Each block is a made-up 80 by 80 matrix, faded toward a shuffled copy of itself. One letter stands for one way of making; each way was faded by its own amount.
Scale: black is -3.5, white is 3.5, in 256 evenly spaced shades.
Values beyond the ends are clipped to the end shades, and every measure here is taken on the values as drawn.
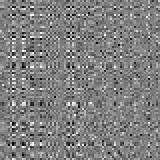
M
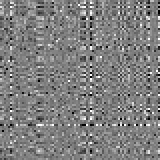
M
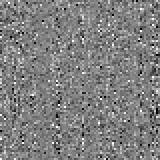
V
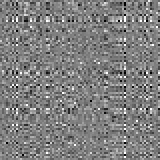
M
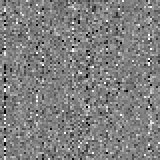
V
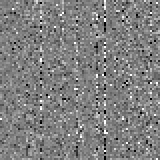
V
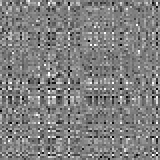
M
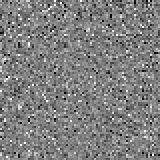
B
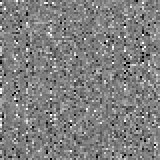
V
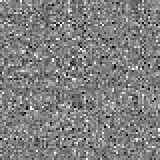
B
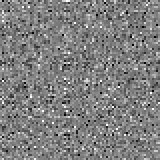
B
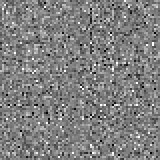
B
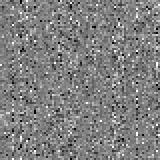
V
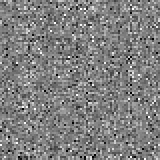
B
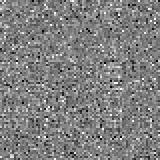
B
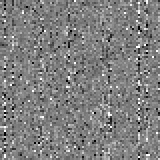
V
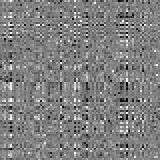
M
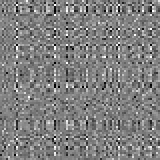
M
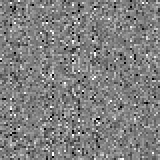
V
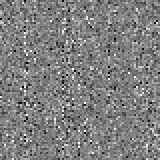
V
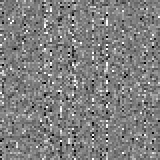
V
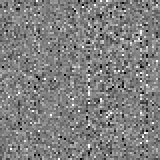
V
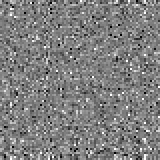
B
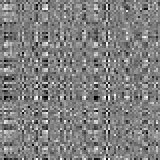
M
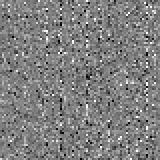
V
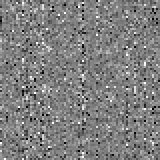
V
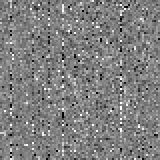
V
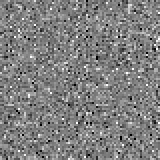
B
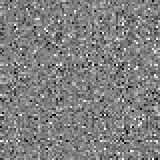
B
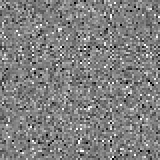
B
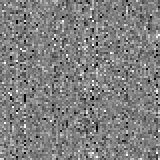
V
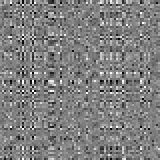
M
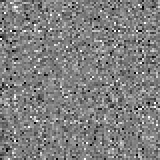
B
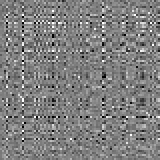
M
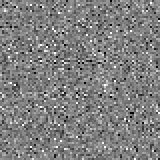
B
